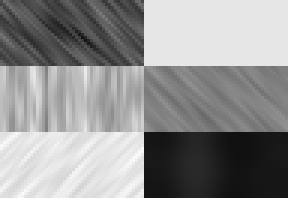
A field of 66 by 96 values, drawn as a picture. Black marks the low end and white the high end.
The table splits into 3 rows of 2 panels. Panel 1,1: low, slanting down to the right. Panel 1,2: very high, flat. Panel 2,1: high, streaked downward. Panel 2,2: middling, slanting down to the right, faint in contrast. Panel 3,1: very high, slanting up to the right, faint in contrast. Panel 3,2: very low, smooth, faint in contrast.
